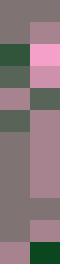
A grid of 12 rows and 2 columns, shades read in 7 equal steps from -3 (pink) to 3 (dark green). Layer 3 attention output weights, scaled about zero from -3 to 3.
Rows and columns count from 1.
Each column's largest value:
2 3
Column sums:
2 -7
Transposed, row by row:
0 0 2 1 -1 1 0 0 0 0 0 -1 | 0 -1 -3 -2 1 -1 -1 -1 -1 0 -1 3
